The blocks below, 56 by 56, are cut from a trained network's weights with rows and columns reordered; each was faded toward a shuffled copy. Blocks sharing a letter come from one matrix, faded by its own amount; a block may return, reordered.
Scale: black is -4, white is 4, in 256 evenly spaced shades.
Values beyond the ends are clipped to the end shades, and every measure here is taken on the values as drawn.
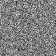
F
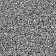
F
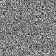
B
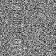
B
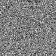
F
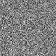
B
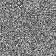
F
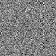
B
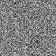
B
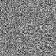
B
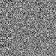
B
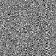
B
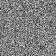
F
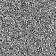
F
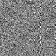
B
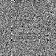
B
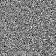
F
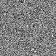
F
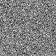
F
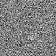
B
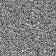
F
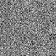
B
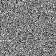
F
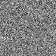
F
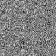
B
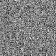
B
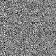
B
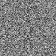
B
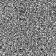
B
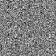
B
